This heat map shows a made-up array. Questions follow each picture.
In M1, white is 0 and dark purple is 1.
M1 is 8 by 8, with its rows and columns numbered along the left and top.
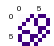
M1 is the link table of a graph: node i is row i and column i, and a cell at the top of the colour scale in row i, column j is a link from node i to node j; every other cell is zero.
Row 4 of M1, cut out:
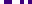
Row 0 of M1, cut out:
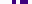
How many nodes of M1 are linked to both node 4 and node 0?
1
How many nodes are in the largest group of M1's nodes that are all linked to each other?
4
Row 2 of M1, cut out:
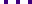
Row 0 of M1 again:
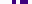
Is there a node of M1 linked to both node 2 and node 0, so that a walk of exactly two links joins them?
no
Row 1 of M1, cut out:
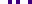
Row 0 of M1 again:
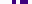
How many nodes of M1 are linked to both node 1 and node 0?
0
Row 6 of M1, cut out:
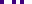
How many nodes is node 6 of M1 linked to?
3
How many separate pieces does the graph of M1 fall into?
1
